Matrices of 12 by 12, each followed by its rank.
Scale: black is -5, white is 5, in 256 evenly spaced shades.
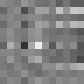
two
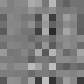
two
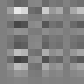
one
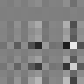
one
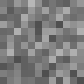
full rank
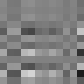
one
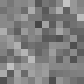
full rank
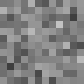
full rank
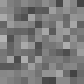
full rank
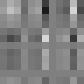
one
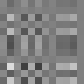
one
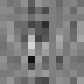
two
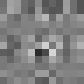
two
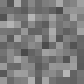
full rank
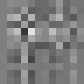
two
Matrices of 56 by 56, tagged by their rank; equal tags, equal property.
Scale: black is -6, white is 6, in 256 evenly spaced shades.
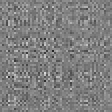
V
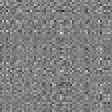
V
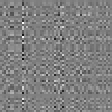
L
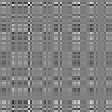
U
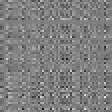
L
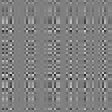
U
